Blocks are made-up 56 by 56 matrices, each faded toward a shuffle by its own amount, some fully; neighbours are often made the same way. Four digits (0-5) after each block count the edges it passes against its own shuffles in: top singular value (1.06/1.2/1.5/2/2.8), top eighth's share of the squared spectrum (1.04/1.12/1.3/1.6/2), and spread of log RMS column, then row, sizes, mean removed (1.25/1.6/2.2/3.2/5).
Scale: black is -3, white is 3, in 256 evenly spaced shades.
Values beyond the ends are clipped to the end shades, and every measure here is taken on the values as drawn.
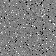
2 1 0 0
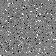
2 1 0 0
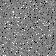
1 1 0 0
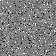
1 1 0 0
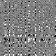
4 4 3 2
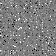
2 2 1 1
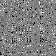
3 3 2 1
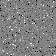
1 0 0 0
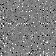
3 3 1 1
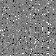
3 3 2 0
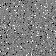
2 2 1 0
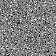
0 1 2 0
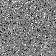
0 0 0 0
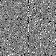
2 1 1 0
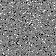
0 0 0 0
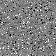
0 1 0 1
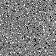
1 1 0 0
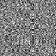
4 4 2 1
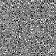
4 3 1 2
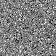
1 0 0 0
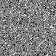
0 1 0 0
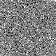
2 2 0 0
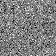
2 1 0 0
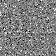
1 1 0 0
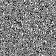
1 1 0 0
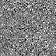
3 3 1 1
